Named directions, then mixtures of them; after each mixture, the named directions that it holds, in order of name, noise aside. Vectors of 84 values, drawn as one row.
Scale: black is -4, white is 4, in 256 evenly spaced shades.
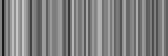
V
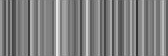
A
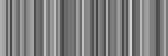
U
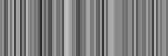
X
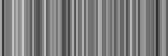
U, V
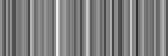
A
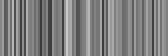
X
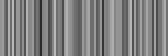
U, X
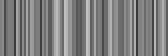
A, X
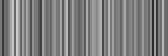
V, X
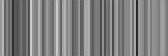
A, V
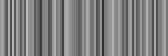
U, X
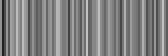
A, V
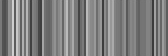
V, X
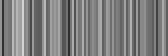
U, V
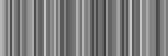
U
